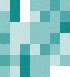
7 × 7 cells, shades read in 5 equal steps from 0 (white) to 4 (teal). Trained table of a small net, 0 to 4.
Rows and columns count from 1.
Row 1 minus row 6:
-2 2 -4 0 0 2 0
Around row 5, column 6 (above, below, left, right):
3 1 3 1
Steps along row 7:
down up down same down same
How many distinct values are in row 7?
4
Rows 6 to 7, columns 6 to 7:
1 2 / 0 0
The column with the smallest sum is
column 4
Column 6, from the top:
3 2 2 3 2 1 0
